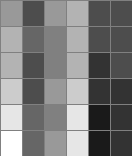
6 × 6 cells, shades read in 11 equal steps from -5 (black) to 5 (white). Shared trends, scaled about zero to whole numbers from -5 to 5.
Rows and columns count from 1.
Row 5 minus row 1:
3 1 -1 2 -2 -1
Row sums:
-2 -1 -3 -1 0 2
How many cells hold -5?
0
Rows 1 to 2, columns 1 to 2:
1 -2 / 2 -1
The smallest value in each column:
1 -2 0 2 -4 -3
